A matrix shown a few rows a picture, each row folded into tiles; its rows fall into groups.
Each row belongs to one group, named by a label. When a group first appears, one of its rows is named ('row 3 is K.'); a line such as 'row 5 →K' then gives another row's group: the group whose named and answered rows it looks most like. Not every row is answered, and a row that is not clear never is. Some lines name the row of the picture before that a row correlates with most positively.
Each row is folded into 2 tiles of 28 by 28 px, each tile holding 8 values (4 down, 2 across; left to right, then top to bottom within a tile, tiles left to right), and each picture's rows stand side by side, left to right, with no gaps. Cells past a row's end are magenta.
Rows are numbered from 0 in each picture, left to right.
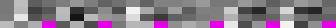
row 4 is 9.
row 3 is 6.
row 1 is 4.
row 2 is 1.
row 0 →1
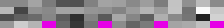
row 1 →4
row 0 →6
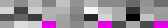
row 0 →6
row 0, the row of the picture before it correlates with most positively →0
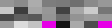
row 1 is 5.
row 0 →6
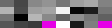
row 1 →9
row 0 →4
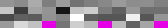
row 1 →1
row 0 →6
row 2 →1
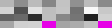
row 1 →6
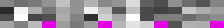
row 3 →5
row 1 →6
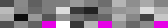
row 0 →4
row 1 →9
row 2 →6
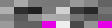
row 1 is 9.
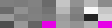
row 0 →5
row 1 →6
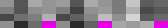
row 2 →1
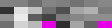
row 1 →5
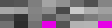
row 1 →5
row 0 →4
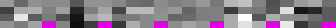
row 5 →9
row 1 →4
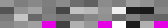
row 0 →1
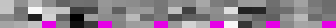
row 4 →9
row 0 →6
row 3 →6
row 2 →1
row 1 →4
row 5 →1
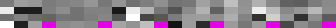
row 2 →1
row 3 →5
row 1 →6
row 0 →9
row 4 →6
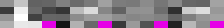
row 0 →1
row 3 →5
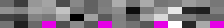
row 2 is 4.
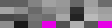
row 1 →4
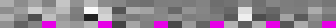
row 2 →5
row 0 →6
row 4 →1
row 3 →5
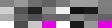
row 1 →9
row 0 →9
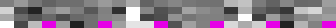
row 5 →5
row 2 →1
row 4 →1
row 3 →5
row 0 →9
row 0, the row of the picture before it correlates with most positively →0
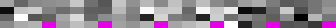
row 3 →6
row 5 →4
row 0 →1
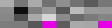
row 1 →5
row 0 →4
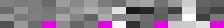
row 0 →5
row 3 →1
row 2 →9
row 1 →6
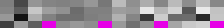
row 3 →6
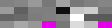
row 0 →6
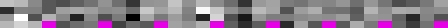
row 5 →5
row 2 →4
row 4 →4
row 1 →4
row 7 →4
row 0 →1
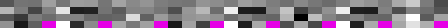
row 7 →1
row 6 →9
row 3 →5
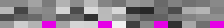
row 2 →9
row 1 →6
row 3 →5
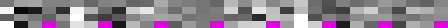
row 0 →9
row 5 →1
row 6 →5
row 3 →5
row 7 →5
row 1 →1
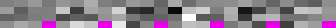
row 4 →4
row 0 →6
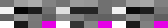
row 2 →9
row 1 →9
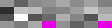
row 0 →1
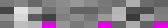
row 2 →4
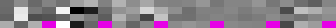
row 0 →1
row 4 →6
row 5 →5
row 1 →9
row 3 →6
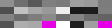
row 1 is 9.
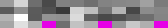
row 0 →1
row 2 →6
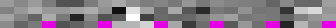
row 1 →4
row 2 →1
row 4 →5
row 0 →6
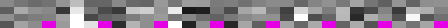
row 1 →1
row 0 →5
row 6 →4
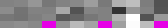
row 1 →6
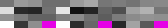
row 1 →9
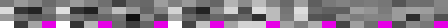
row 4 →6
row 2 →4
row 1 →9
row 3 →9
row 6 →5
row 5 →1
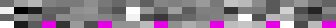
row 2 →1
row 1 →5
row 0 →9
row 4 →1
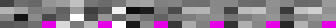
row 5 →5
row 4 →5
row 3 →5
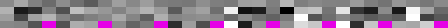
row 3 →5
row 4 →9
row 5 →1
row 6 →9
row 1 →5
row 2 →6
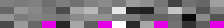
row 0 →5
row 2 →9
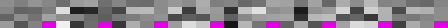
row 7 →5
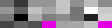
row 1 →6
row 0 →4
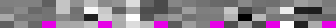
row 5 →9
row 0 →5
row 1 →6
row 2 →1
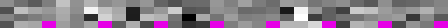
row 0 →5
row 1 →6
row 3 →4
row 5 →1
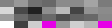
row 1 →6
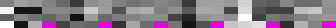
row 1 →4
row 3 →4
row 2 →5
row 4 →1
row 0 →9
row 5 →5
